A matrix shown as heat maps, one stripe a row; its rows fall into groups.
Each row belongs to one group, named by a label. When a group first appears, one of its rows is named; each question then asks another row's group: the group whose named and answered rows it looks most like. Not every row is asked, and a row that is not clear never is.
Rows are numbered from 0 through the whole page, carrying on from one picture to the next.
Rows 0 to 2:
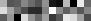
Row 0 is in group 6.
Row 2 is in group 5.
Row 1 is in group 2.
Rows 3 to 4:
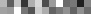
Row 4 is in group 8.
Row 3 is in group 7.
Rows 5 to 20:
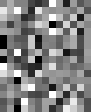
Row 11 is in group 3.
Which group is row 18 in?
2
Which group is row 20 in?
5
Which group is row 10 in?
3
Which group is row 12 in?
7
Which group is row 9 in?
2
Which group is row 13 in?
3
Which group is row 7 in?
2
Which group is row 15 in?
8
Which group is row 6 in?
8
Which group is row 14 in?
2
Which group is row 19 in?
5
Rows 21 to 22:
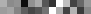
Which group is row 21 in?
7
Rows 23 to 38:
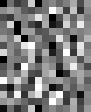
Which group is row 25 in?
6
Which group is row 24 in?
2
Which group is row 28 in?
7
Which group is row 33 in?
5
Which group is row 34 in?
8
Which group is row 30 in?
6
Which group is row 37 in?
2
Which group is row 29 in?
6
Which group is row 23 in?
3
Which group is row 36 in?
7
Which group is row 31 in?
3
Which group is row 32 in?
5
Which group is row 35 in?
6
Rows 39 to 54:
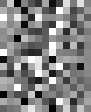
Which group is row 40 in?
7
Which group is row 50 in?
2
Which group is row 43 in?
2
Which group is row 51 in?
8
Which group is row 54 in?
6
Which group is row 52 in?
3
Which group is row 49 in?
6
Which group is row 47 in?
6
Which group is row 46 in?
2
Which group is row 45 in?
2
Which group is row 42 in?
7
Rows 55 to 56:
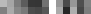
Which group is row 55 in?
2
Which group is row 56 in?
2
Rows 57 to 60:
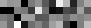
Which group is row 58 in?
6
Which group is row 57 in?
7
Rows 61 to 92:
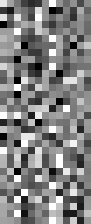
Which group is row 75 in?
5
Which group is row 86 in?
8
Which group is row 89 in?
7
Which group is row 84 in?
7
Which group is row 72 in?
5
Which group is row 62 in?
6
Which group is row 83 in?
7
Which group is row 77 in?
8
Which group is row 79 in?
2
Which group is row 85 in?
5
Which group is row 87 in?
2
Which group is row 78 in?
3
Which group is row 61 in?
2
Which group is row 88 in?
5
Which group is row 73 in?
8
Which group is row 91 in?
7
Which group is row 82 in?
8
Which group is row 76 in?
6
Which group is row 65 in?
8
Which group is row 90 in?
2
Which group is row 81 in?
5
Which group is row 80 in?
6
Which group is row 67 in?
7
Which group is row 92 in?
2
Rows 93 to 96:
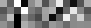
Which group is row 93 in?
7
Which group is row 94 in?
5
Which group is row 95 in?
5
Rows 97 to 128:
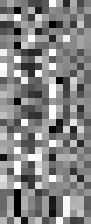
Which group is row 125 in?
5
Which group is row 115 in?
6
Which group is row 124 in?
3
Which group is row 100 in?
6
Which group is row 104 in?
2
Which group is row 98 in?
3
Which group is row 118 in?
8
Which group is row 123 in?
8
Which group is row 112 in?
2
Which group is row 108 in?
5
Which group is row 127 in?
5
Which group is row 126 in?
5
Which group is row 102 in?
6
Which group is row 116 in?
8
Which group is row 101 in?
3
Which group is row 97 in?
2
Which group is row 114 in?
5
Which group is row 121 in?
8
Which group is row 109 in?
2
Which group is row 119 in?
6
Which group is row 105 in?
8
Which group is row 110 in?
2
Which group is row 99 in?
8
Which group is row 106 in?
2
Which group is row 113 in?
2
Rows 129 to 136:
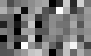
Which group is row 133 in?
3
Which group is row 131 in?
3
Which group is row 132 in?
3
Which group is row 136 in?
6
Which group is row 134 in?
3
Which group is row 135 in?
5
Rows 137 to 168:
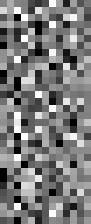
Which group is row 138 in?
8
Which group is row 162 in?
6
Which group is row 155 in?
8
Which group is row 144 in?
2
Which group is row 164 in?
6
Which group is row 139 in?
5
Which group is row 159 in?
8
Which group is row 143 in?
3
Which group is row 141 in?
3
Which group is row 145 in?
7
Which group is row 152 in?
2
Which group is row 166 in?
7
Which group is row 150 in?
6
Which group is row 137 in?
2
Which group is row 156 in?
5
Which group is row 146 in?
6
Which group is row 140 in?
2
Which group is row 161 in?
3
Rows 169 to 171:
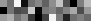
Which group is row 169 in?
7
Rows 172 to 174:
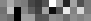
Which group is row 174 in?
3
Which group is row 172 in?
2
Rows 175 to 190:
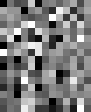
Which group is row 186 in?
5
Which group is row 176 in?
7
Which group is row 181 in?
6
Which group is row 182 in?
8
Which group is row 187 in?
3
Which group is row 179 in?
8
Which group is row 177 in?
2
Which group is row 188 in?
3
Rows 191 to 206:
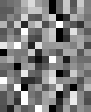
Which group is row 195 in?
5
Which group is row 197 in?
8
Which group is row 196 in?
5
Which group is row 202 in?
2
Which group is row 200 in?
3
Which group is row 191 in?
6
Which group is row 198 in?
3
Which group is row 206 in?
6
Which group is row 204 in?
5
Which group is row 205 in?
5
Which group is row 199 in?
2
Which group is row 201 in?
5
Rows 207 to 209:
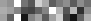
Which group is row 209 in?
7
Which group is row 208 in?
2
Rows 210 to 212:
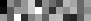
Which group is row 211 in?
6
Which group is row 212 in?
7
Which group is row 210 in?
3
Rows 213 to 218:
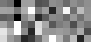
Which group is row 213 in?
3
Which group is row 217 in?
8
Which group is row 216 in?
8
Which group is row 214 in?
6
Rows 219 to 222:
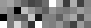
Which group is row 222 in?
8
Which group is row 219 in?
2
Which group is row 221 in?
3
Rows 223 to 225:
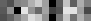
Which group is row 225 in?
6
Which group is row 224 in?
5
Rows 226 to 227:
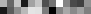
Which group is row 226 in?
7
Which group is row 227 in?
6
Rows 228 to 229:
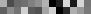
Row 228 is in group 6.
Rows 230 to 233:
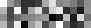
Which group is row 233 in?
7
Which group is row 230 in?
2
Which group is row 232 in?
6
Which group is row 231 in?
7
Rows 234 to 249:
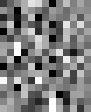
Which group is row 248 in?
2
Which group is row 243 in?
3
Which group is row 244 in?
6
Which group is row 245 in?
8
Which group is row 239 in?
6
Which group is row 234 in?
6
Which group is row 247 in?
5
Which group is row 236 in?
3
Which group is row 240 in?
8
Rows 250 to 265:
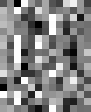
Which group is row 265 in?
2
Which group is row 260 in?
2
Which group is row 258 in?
8
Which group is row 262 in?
3
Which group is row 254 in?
2
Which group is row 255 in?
8
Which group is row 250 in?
5
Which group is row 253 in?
2
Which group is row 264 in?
7
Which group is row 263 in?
8
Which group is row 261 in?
5
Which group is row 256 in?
8
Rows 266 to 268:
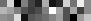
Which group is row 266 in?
5
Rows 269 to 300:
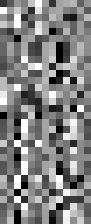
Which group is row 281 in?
8
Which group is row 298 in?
5
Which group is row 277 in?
5
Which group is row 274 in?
3
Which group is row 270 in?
8
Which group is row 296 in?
5
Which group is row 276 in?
5
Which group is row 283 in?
2
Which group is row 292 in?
5
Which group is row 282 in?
2
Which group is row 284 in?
6
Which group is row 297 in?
7
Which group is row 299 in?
5
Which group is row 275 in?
5
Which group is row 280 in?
6
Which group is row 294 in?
7
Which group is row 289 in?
8
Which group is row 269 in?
6
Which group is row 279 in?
5
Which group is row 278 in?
6
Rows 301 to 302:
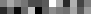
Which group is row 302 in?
3
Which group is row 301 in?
2
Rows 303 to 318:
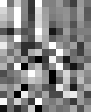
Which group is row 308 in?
8
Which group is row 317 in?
8
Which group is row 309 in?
2
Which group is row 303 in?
8
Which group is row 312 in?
7
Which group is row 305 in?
8
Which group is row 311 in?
2
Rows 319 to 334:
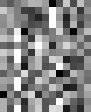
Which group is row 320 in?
2
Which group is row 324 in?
8
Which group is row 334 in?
7
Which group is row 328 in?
7
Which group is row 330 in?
8
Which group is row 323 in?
7
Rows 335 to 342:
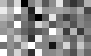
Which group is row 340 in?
8
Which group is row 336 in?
8
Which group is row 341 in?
6
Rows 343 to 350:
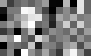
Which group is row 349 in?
3
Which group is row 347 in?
3
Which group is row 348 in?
8
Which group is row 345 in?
6
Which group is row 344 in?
6
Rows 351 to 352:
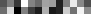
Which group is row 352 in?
5
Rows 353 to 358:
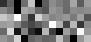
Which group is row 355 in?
8
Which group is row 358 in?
7
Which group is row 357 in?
5
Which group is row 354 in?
3
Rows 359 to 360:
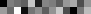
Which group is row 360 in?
7
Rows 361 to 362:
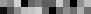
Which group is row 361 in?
7
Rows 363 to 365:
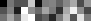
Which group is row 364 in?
5
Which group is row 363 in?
3
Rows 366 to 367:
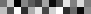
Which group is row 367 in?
7
